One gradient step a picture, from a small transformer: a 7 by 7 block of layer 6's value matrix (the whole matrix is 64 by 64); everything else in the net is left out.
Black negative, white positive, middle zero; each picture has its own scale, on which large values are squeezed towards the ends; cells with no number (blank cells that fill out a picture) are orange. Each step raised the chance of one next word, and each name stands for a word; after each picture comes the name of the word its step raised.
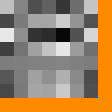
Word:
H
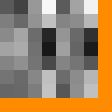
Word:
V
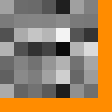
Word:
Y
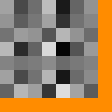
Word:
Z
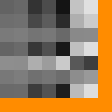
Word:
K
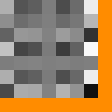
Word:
Z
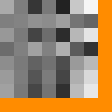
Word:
V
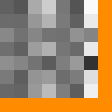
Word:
K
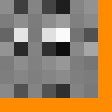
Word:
Y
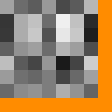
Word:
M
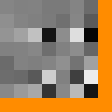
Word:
M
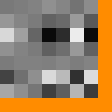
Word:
M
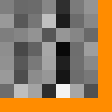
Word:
Z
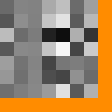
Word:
H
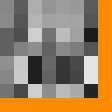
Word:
M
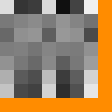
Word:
V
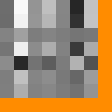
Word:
K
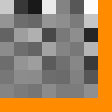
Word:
V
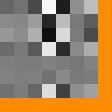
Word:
Y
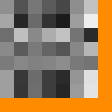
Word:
Z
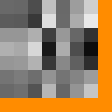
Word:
V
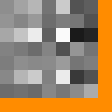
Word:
Y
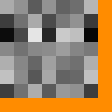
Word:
M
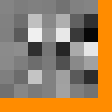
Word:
Y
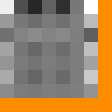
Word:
V
